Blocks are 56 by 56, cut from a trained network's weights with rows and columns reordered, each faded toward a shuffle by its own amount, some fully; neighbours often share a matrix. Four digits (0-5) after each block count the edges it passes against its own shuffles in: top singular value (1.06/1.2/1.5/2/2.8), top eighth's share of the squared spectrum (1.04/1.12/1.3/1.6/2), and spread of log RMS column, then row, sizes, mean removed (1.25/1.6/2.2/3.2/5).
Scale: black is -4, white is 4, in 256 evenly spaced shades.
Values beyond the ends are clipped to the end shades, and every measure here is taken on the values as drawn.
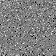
2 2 0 1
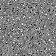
2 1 0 0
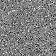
0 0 0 0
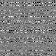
4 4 0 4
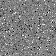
0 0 0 0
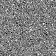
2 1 0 0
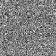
3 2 1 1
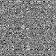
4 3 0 2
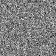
3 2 0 1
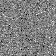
0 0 0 0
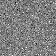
2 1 0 0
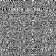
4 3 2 2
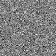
2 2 0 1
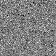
1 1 0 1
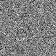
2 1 0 0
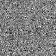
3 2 0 1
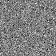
0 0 0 0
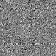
3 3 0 2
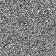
2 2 0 0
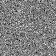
0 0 0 0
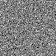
0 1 0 0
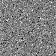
1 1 0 0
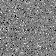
1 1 0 0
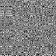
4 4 1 3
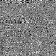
3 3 0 2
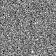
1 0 0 0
